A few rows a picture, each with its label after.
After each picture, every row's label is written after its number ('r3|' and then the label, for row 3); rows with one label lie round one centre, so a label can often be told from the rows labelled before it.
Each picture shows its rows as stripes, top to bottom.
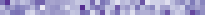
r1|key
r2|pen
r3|pen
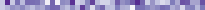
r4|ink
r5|pen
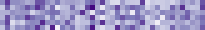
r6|key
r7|ink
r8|pen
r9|ink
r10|key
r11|ink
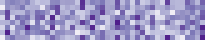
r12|pen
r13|pen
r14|key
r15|ink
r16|pen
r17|ink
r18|key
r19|pen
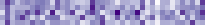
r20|key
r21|key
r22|ink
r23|pen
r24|key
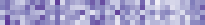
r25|key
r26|key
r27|pen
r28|key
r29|key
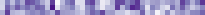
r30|ink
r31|ink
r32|key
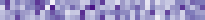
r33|key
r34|ink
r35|pen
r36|pen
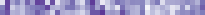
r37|ink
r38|key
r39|key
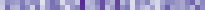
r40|pen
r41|pen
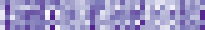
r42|key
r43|key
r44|ink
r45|ink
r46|key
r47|ink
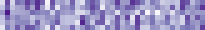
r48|ink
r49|ink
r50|key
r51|pen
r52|pen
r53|ink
